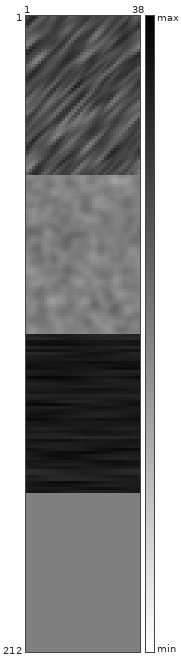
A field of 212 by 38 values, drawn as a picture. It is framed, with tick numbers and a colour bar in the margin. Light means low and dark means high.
The table splits into 4 rows of 1 panel. Panel 1,1: high, slanting up to the right. Panel 2,1: middling, blotchy, faint in contrast. Panel 3,1: very high, streaked across, faint in contrast. Panel 4,1: middling, flat.
